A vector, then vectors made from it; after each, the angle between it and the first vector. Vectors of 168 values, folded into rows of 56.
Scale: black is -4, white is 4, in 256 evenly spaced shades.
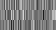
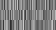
partly aligned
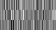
nearly parallel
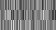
nearly opposite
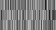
partly opposed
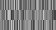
nearly opposite
